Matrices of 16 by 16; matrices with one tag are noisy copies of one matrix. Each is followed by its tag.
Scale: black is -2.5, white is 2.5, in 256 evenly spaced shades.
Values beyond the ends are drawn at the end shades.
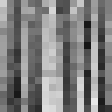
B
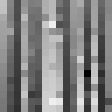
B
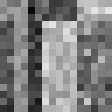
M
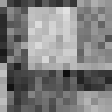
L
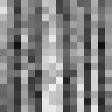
B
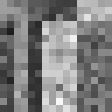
M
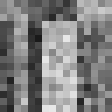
M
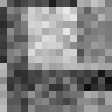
L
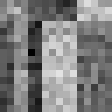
M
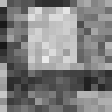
L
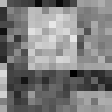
L
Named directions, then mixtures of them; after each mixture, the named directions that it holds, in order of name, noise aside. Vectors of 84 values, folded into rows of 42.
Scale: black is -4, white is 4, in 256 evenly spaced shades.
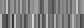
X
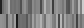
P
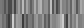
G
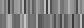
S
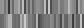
S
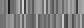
G, S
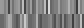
S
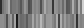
P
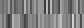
G, S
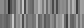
G, S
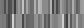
G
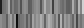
P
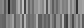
G, S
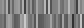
S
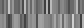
S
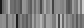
P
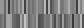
S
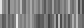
P, X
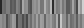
G, P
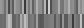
S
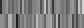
P, S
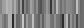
G, X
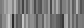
G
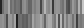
P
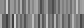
X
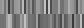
S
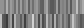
X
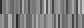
P, S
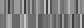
S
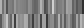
P, X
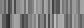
G, X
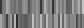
P, X
